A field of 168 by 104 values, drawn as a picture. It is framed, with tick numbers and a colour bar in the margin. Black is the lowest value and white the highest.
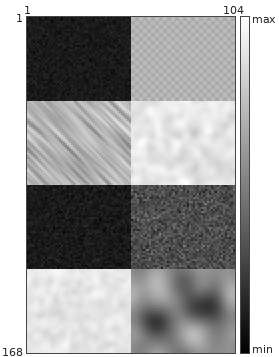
The table splits into 4 rows of 2 panels. Panel 1,1: very low, fine-grained, faint in contrast. Panel 1,2: high, checkered, faint in contrast. Panel 2,1: high, slanting down to the right. Panel 2,2: very high, blotchy, faint in contrast. Panel 3,1: very low, fine-grained, faint in contrast. Panel 3,2: low, fine-grained. Panel 4,1: very high, blotchy, faint in contrast. Panel 4,2: middling, smooth, strong in contrast.
